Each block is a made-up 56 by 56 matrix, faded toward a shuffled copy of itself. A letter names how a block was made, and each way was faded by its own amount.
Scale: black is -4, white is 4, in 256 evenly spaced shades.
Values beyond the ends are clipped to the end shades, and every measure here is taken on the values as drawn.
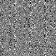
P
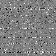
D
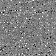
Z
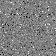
Z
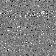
D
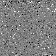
Z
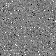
Z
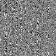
P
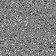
Z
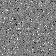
Z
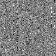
P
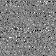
D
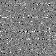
D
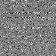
D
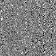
P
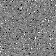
Z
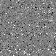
Z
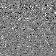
D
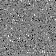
Z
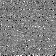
D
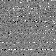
D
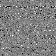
D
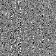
P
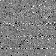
D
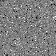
Z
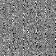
P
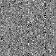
P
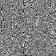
P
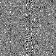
P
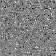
Z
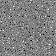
Z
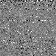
D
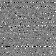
D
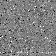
Z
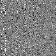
P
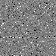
Z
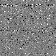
D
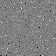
Z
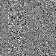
P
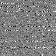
D
